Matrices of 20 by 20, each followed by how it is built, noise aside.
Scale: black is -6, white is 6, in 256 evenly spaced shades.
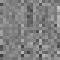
low rank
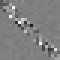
banded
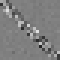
banded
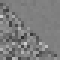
lower triangular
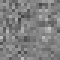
low rank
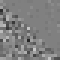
lower triangular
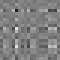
low rank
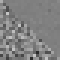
lower triangular
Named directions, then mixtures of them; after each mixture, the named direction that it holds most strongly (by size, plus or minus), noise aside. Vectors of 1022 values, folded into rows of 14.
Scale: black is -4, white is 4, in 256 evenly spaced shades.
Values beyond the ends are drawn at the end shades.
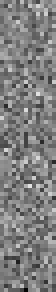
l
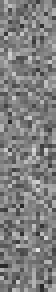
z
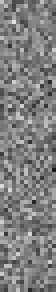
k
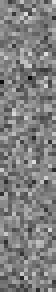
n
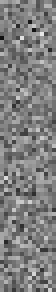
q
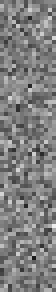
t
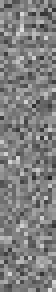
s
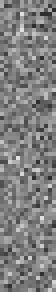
s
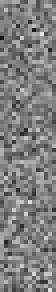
q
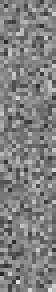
k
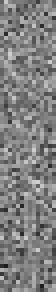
z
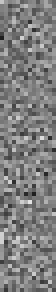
q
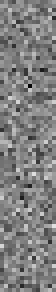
t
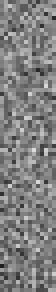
z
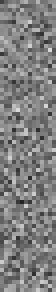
q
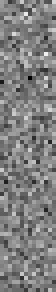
n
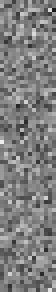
s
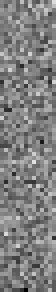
l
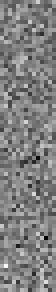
z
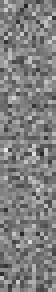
z
